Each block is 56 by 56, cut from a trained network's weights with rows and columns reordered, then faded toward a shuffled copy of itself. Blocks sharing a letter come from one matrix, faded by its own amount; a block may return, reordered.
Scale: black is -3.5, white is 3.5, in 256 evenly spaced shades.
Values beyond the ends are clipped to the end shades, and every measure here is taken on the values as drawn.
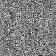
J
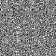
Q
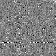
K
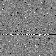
Q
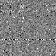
K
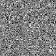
K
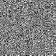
J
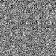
J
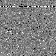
K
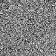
J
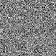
J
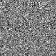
J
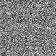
J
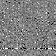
Q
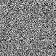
J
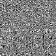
K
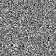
J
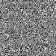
K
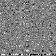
Q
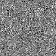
K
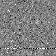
K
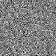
K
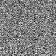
J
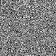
J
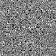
K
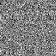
J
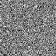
J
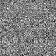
J
